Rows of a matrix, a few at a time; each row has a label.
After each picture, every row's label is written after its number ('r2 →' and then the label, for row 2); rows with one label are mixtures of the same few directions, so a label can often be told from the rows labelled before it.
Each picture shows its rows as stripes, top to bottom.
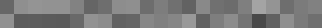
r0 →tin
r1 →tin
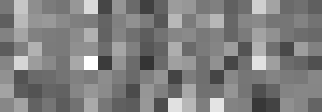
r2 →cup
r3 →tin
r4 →cup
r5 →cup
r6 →cup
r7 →tin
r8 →tin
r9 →tin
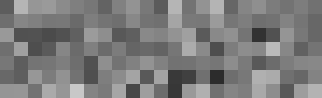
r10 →tin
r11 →tin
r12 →tin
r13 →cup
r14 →cup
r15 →tin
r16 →tin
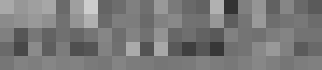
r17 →cup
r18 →cup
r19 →tin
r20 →tin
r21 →tin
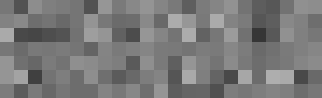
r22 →cup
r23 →tin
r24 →tin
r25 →cup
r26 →tin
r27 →cup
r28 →tin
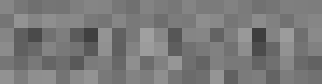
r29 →tin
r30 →tin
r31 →cup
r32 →cup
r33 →tin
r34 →cup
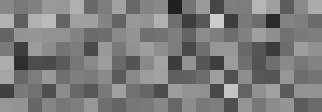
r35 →tin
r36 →cup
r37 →tin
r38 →cup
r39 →tin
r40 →cup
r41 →cup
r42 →cup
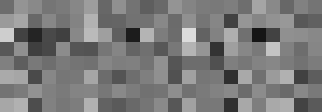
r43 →cup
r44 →cup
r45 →tin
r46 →cup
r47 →tin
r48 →cup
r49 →cup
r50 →cup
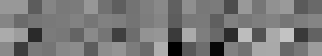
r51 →cup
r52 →tin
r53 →cup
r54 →tin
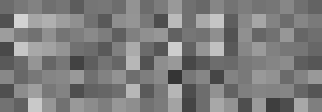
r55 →tin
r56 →tin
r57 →cup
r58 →tin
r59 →tin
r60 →tin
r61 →tin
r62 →cup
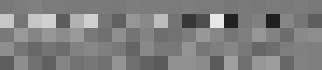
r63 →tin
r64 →cup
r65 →tin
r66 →tin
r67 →cup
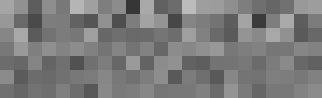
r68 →tin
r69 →cup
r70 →cup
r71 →tin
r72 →tin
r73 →tin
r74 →cup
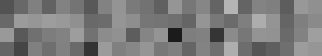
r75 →cup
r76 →tin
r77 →tin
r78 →cup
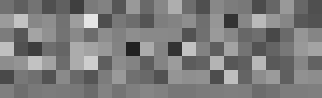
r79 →tin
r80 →cup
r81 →cup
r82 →tin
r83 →cup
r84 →cup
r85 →cup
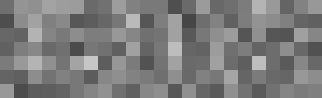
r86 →tin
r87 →tin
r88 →cup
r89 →tin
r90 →cup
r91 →cup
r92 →tin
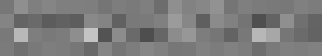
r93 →tin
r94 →tin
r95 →cup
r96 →cup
